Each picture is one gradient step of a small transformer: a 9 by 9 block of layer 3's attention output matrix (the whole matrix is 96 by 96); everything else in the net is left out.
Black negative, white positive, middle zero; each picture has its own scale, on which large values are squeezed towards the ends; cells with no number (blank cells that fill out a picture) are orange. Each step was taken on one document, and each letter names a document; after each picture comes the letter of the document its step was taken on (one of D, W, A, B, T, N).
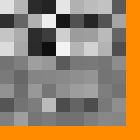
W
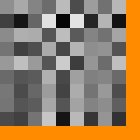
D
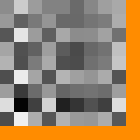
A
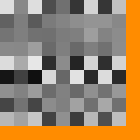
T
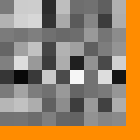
T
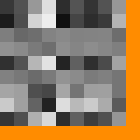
W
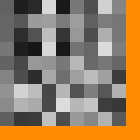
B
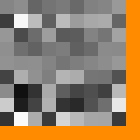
A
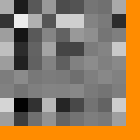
A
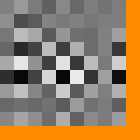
D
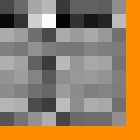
W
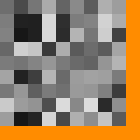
B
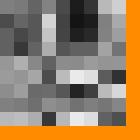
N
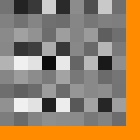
B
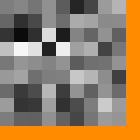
N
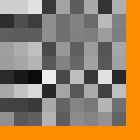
T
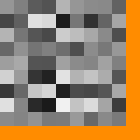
W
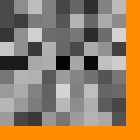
B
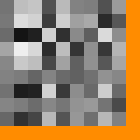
B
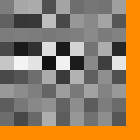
D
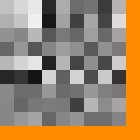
T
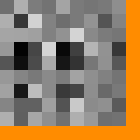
D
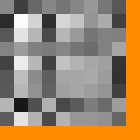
A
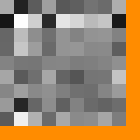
A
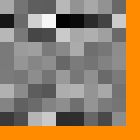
W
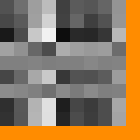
W
